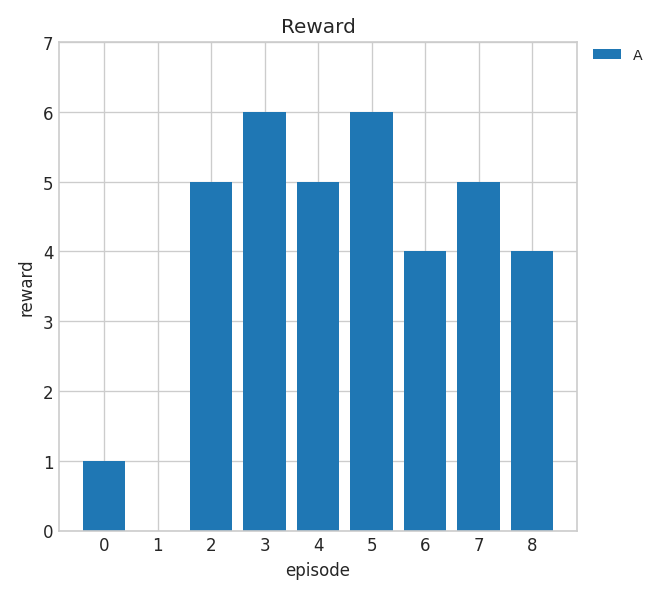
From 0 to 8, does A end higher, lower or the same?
higher
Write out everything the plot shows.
Title: Reward
x-axis: episode, ticks 0 1 2 3 4 5 6 7 8
y-axis: reward, ticks 0 1 2 3 4 5 6 7
Legend: A
Values:
A: 1 0 5 6 5 6 4 5 4
